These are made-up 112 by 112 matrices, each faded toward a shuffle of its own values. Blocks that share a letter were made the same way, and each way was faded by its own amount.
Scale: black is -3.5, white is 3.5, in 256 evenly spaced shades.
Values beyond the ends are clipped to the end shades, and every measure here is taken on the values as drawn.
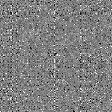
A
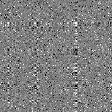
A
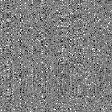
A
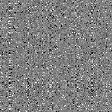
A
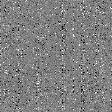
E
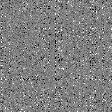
E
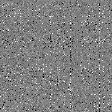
E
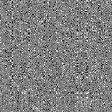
A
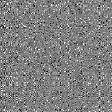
A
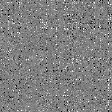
E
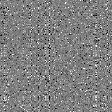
A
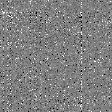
E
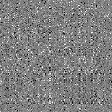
A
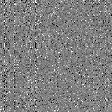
A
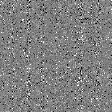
E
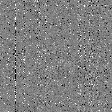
E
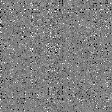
E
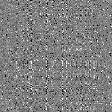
A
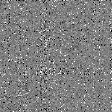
E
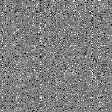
A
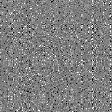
A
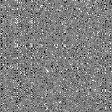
A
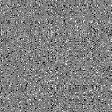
A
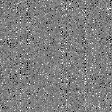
E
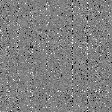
E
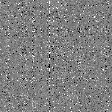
E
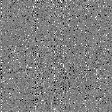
E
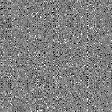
A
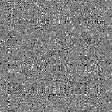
A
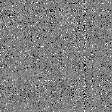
E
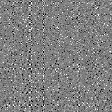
A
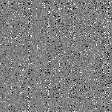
E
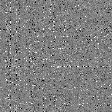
E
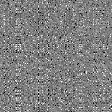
A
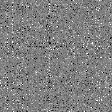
E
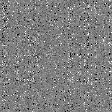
E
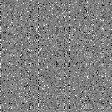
A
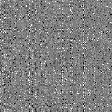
A
